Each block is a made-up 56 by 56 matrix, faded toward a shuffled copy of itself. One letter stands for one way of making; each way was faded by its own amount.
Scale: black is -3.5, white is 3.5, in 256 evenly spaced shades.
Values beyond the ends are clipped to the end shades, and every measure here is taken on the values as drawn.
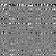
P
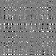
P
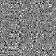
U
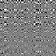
P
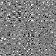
U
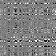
P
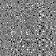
U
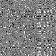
U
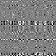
P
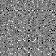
U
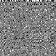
U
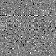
U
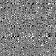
U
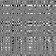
P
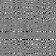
P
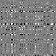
P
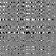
P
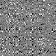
U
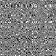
U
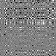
P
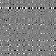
P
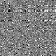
U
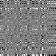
P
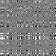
P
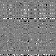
P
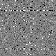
U
